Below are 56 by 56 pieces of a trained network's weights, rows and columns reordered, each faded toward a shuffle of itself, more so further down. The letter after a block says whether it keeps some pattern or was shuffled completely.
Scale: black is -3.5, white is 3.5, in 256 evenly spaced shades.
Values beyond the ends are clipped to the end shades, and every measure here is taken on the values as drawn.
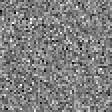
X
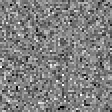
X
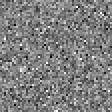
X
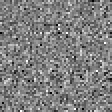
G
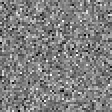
X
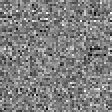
G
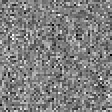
G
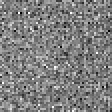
G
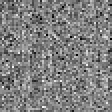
G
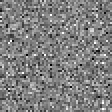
G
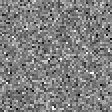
X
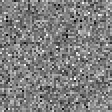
X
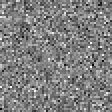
X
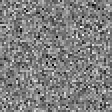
X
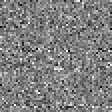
G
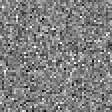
X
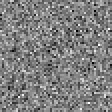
G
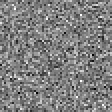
X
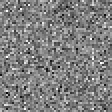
G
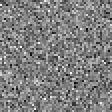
X
